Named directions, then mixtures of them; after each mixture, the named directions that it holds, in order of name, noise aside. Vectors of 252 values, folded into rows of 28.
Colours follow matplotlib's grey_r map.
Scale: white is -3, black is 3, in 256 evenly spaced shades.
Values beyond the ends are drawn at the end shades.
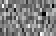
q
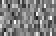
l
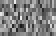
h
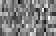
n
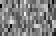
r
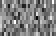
h, l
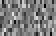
l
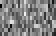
r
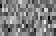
n, r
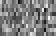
n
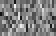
h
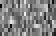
r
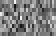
h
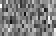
n, r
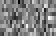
l, n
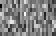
h, r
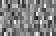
l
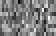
n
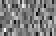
l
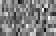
n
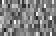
l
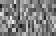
h, r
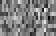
n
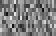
h, n
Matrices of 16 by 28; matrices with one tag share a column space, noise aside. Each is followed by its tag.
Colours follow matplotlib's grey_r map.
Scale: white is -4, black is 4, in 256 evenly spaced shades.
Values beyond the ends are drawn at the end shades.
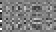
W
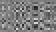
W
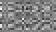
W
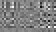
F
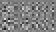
W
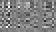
F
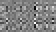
W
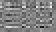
F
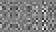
W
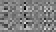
W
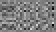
W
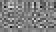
F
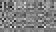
F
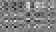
F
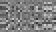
W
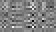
F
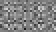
W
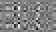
W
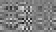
W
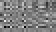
F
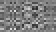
W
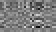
F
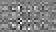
W
